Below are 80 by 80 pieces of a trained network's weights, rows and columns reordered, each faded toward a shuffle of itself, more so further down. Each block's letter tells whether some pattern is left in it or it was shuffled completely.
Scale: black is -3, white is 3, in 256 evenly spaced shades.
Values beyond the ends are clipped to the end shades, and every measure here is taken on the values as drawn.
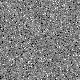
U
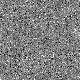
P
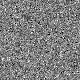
U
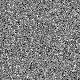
U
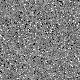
U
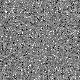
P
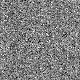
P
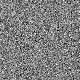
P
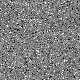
U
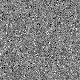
U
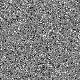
P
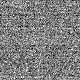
P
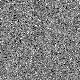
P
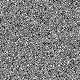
U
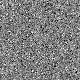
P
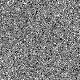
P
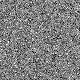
U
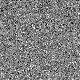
P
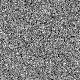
U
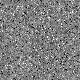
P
